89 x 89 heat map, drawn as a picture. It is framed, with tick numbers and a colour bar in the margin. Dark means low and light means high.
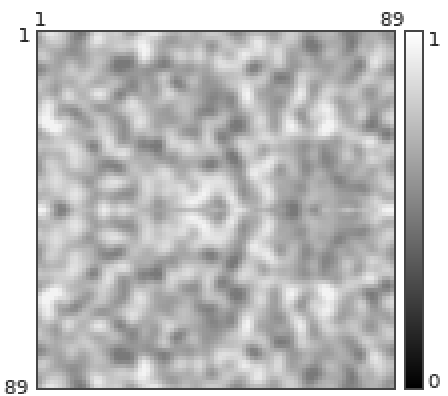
Histogram: bell-shaped. Grain: blotchy. Average level on the scale: 70%. Seam: none. Stripes: none. Mirror symmetry: top to bottom.
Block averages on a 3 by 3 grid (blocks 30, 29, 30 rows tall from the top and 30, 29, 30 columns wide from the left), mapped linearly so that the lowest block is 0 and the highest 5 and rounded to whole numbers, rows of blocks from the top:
3 2 2 | 4 5 0 | 3 2 2
